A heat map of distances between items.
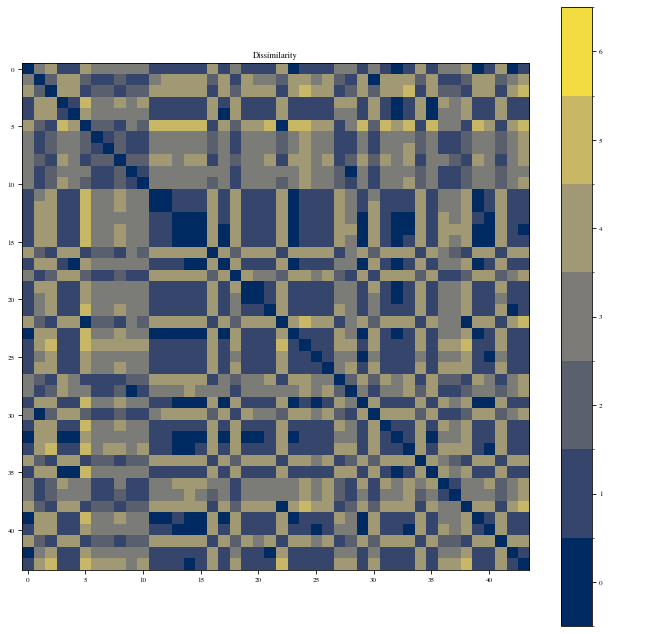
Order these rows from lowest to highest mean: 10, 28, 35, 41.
35, 10, 28, 41
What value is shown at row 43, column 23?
1
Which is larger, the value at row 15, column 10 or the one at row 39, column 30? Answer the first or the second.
the second
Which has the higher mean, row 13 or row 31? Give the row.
31
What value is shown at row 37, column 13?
3
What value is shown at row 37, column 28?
1
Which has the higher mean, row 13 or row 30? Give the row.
30
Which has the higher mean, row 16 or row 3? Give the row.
16
